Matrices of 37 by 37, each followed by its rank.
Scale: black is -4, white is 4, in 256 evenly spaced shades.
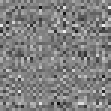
five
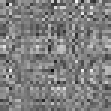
five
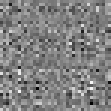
five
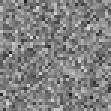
full rank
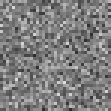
full rank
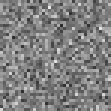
full rank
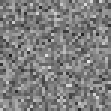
full rank
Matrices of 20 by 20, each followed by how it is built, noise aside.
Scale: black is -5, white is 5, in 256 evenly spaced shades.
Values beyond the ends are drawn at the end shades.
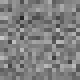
low rank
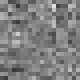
low rank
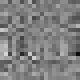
low rank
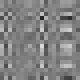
low rank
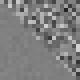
upper triangular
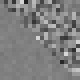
upper triangular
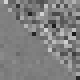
upper triangular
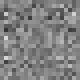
low rank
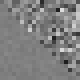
upper triangular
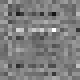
low rank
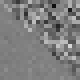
upper triangular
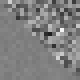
upper triangular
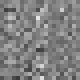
low rank
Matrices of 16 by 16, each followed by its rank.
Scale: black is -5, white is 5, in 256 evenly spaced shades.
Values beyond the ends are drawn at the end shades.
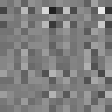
two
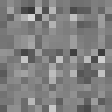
three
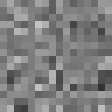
three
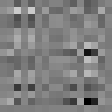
two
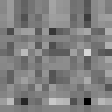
two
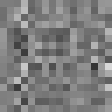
three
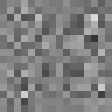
three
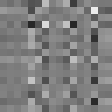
two
